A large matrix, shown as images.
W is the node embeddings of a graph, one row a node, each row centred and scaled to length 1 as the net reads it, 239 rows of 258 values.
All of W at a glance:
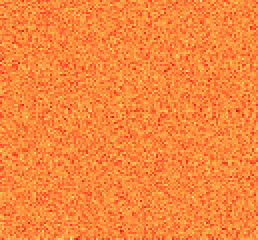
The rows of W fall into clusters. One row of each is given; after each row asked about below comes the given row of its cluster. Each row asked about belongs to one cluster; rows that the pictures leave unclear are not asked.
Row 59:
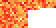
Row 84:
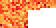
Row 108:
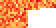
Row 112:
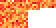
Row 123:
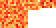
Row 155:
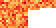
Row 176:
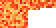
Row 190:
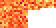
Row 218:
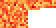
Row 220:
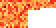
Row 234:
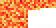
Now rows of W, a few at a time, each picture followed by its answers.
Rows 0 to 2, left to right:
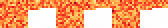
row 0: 123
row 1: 59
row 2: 84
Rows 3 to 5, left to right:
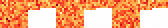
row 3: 220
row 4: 155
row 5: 190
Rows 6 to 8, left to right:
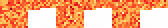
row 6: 84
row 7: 59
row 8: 112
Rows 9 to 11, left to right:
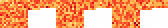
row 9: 234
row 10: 108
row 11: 218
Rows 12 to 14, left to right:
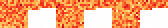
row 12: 123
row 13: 123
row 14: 176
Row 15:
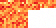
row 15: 112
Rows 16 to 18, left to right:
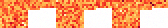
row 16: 218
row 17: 123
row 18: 112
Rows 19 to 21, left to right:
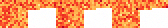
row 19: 59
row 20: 59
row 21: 108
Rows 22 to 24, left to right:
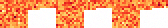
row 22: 108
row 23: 84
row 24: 123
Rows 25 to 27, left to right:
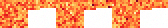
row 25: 59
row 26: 220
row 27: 218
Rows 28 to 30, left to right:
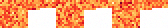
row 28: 59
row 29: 155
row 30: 84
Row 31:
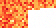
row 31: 59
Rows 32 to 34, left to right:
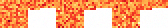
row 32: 234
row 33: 220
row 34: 220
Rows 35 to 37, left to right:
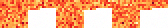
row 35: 123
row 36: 155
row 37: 123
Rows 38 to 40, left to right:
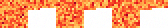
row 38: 190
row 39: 108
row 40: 155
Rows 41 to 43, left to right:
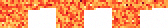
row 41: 123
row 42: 218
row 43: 155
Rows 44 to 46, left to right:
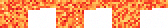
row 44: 84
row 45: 234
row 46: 112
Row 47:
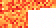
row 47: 84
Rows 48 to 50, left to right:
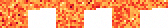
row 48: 155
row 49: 176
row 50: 59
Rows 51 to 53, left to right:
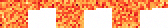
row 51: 112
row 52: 123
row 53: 108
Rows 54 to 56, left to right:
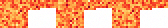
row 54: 176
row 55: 84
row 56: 176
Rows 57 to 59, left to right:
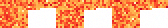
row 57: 59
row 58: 190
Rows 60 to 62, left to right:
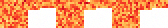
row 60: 218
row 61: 155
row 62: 108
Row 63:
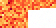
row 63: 84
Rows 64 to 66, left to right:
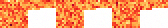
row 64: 155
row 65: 155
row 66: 220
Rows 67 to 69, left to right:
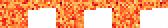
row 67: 155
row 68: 220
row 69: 220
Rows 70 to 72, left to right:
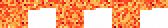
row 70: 123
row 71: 155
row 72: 112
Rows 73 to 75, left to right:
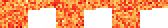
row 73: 190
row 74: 155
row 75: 84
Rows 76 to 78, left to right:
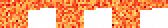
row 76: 112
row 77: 123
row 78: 84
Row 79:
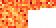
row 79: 176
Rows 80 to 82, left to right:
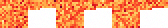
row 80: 190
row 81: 220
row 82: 84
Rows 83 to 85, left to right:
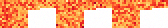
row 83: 59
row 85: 123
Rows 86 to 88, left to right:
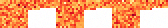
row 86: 234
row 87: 220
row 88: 190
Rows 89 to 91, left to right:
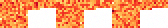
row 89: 108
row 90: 123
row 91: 84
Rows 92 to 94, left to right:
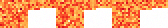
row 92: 220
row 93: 59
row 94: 234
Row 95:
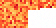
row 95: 176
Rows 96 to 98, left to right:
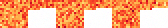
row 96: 176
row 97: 112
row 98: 190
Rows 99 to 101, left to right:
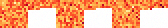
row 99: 84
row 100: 218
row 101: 176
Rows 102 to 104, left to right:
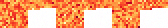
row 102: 155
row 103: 112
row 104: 84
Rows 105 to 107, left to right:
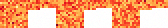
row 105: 112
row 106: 84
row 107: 155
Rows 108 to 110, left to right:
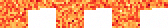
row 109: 112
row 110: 108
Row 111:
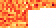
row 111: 108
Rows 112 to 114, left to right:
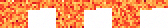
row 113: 220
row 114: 155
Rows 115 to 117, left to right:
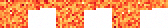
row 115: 112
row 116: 112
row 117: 112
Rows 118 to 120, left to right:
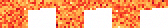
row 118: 190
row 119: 84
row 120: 123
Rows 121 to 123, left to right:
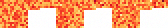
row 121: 218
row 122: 59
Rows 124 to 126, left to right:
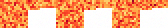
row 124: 218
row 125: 190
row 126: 234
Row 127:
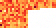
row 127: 108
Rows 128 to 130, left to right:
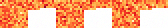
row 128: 59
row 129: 234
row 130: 155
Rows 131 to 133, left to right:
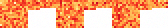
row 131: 84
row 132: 220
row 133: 59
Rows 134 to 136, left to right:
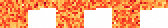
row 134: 108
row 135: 84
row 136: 190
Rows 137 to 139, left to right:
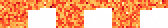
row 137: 108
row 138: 155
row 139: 220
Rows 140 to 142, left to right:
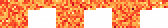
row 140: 155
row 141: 234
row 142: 220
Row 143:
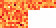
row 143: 218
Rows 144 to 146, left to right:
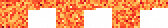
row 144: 112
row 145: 155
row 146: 190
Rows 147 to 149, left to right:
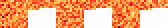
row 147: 112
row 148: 234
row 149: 59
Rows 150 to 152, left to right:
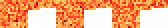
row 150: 108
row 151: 234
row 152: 123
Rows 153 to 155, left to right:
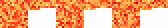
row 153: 218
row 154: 155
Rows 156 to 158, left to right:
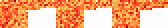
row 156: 59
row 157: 190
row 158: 84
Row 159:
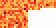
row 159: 190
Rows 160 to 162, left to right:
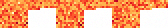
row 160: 218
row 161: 218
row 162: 59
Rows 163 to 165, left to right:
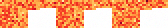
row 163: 59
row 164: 59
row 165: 234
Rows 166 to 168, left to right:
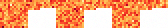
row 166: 220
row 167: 190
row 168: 112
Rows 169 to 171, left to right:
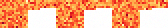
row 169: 190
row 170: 218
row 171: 155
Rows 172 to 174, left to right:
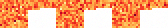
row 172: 108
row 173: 190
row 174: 108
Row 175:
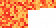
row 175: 59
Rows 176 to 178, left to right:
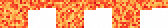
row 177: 112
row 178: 218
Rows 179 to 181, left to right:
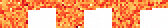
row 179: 84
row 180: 123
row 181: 220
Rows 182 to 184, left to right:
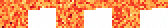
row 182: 218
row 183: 155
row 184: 59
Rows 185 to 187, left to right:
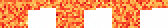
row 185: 220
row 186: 234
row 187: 218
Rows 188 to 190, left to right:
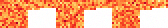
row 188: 155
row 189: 220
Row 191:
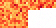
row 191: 176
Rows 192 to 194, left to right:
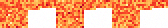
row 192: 123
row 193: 234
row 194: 123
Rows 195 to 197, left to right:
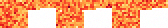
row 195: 59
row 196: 108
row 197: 234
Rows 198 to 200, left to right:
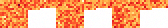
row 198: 234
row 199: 190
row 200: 59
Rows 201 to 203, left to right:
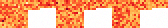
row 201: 123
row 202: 84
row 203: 59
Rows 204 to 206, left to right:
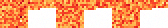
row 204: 190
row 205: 123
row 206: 176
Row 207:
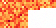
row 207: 220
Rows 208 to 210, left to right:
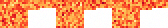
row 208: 155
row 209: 112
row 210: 176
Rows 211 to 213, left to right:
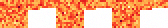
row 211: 123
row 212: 218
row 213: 220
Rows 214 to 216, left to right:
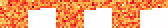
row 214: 84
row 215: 220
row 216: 234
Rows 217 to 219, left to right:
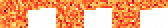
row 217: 108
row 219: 234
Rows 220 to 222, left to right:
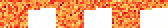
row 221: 176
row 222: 234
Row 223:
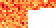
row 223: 123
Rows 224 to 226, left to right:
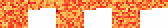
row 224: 190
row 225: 84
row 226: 234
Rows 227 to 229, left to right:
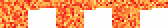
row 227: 218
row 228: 59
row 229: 59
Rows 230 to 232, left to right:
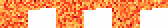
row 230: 234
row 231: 108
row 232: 220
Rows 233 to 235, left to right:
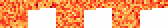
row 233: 108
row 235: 176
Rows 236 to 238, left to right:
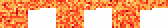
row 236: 234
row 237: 190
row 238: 190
